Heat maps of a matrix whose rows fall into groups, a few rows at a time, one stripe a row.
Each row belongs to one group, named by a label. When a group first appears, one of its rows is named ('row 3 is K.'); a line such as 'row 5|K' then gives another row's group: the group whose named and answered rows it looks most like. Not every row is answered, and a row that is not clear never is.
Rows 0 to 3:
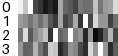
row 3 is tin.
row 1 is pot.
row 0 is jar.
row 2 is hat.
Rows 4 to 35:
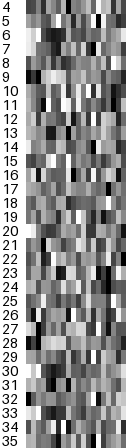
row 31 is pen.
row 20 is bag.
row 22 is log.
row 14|tin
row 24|hat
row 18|tin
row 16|pot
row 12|pot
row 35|bag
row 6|jar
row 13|pen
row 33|jar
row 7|bag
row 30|jar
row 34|hat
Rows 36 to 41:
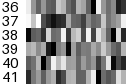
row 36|tin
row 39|pen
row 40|log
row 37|jar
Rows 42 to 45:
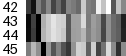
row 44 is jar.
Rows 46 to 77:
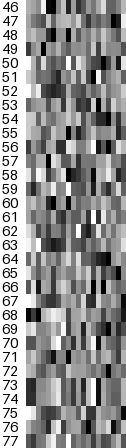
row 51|bag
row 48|pen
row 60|pen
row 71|pen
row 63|jar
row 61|pot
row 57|log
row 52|jar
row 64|hat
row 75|bag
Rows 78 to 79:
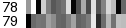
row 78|pot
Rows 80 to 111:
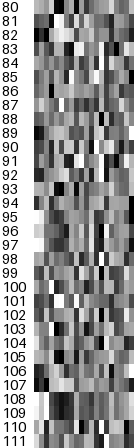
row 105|pen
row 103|pen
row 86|log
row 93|pen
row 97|bag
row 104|tin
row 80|pen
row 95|bag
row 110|pot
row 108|jar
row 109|jar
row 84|pot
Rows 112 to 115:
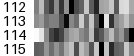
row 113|bag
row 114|bag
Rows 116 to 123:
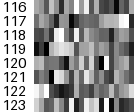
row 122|jar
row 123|hat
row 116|hat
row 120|bag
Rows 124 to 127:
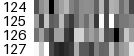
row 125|pot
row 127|jar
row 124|log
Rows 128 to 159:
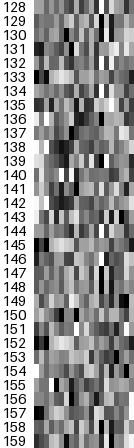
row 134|pot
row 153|hat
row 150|pen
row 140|hat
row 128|pot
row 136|tin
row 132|pot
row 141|pen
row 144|pot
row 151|hat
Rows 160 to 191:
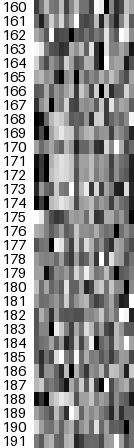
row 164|tin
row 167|log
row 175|bag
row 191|tin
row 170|tin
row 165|pen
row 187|bag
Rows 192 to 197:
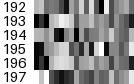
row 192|bag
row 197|jar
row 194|pen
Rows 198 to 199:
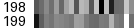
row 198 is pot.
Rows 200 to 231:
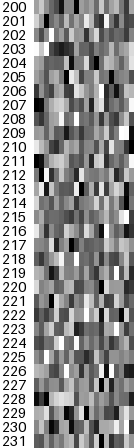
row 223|tin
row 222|hat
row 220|tin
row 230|log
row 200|pen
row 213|pot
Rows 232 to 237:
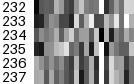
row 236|pot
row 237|pot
